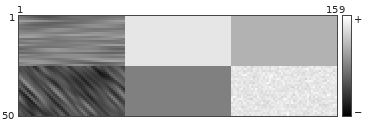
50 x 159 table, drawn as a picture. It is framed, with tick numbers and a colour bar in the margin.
The table splits into 2 rows of 3 panels. Panel 1,1: middling, streaked across. Panel 1,2: very high, flat. Panel 1,3: high, flat. Panel 2,1: low, slanting down to the right. Panel 2,2: middling, flat. Panel 2,3: very high, fine-grained, faint in contrast.
